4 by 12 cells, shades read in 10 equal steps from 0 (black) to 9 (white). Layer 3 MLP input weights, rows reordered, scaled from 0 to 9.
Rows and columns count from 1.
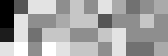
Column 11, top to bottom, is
5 7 5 4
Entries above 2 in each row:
11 11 11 12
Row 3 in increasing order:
1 4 5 5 5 5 5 7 7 7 8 8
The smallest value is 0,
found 2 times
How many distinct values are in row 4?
6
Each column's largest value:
8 9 8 9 8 7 7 8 8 5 7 6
